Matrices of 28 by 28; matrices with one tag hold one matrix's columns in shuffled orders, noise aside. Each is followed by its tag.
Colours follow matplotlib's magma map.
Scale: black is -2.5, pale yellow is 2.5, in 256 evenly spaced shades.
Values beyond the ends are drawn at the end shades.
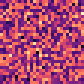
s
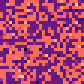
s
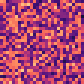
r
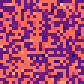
r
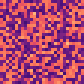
r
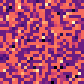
r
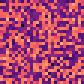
r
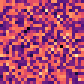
s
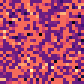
r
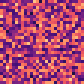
r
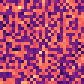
r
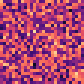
s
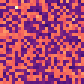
s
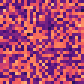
r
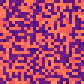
r
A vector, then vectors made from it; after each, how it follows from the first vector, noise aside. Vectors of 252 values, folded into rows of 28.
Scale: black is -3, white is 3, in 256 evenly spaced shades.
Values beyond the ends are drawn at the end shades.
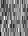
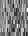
wrapped around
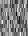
wrapped around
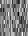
wrapped around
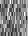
wrapped around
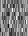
wrapped around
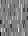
partly zeroed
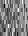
wrapped around
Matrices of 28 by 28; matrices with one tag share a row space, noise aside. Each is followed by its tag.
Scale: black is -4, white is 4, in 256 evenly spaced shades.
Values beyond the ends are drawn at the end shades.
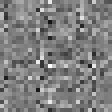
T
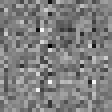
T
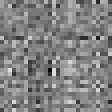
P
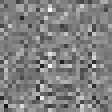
T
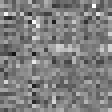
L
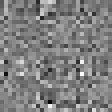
T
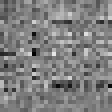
L
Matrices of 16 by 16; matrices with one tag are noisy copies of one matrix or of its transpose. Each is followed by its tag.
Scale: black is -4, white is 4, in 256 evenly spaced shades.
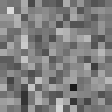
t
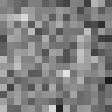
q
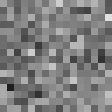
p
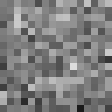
q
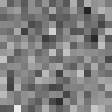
p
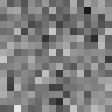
p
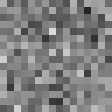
p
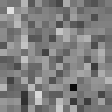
t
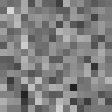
t
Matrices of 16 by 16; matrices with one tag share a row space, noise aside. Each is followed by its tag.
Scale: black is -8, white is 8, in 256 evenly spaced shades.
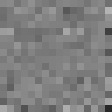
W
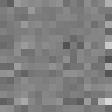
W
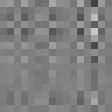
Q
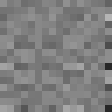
W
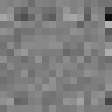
W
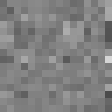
W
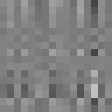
Q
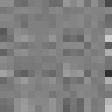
W
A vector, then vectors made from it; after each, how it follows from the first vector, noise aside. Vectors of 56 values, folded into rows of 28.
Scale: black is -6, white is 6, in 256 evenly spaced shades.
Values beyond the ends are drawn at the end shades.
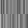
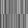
negated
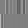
partly zeroed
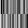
scaled up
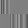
partly zeroed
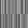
negated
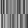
scaled up
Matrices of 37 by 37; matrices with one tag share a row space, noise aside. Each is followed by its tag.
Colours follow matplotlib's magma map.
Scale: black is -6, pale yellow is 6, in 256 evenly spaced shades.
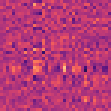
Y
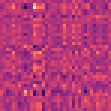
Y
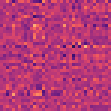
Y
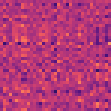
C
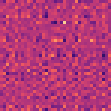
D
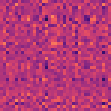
D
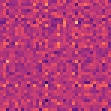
D
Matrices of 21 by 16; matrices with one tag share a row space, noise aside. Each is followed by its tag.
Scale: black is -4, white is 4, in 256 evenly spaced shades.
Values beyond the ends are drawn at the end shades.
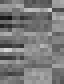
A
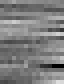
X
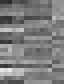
A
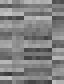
A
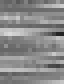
X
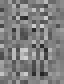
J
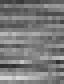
X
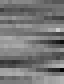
X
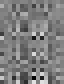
J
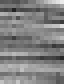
X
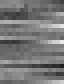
X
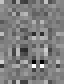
J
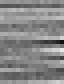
X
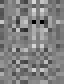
J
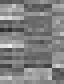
A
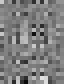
J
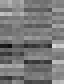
A
